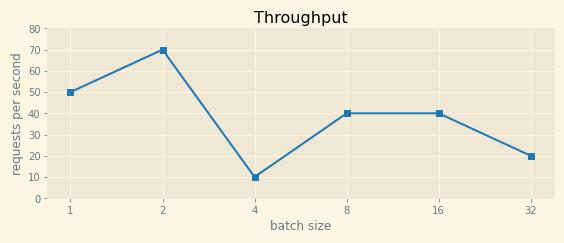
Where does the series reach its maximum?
2
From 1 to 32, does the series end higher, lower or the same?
lower
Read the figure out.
Title: Throughput
x-axis: batch size, ticks 1 2 4 8 16 32
y-axis: requests per second, ticks 0 10 20 30 40 50 60 70 80
Values:
50 70 10 40 40 20
